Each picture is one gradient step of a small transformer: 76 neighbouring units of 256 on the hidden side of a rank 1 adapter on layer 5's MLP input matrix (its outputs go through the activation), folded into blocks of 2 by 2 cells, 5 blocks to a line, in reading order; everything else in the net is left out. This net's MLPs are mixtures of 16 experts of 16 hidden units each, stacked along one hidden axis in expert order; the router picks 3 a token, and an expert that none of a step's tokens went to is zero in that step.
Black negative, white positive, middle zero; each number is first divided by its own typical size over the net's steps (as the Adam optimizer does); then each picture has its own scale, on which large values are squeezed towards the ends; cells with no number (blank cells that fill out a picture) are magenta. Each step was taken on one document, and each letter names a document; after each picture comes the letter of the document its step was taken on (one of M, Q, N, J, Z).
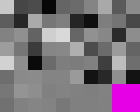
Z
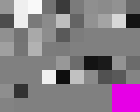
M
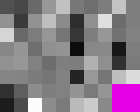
Z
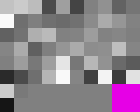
M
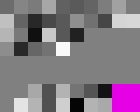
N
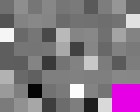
Z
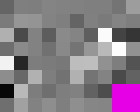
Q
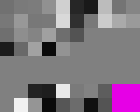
N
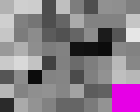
Z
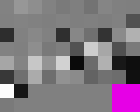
Q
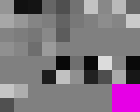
M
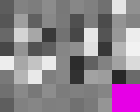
Q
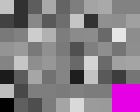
Z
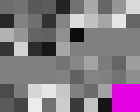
N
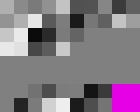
N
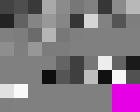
M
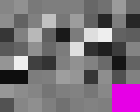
Z
